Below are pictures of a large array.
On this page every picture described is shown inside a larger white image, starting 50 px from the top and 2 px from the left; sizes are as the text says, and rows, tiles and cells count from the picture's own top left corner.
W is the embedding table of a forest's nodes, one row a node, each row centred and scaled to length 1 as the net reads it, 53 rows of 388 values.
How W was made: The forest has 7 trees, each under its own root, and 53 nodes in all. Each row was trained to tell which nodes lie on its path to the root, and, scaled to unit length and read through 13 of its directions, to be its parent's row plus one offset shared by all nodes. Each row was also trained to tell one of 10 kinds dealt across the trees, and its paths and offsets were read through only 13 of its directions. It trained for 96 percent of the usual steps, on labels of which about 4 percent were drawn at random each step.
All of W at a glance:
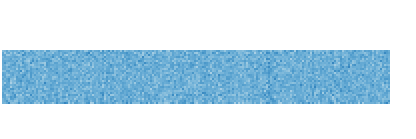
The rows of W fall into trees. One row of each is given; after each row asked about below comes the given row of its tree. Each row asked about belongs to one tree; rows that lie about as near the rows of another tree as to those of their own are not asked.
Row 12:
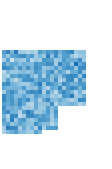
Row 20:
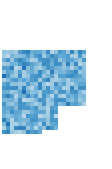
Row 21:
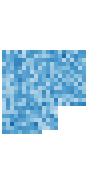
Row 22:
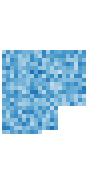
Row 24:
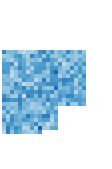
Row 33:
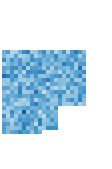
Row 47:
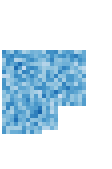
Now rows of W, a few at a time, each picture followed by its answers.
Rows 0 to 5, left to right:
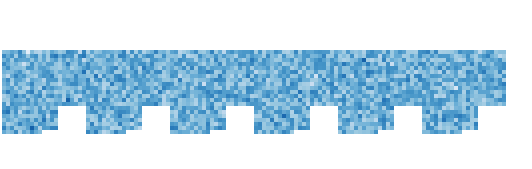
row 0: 22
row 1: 47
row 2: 24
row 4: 24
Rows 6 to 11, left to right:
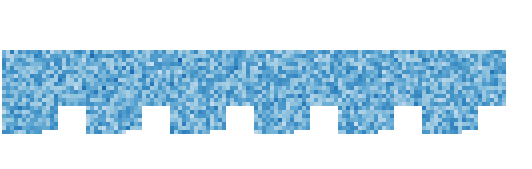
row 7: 47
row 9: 22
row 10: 21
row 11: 33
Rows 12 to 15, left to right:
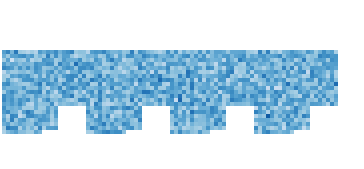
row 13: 22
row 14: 47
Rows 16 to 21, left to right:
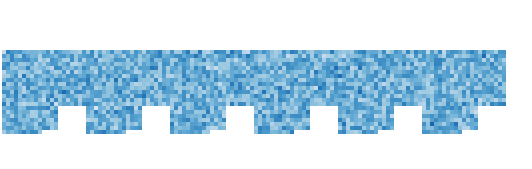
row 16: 22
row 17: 47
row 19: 21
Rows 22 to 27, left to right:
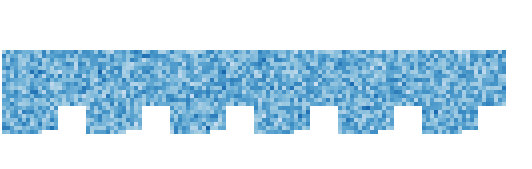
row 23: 47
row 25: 47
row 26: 24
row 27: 22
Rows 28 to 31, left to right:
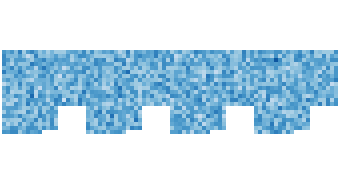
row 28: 21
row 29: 22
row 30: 21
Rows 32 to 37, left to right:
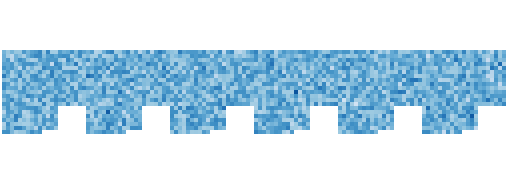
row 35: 21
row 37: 21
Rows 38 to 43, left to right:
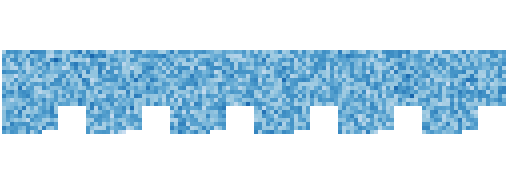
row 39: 47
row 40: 21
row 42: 12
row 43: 24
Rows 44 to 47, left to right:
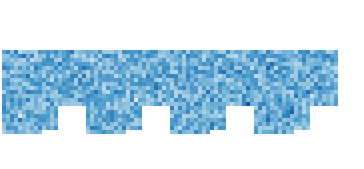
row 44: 12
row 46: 20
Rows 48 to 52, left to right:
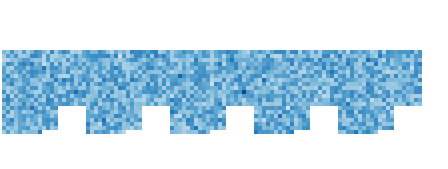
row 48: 24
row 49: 12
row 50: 12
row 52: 22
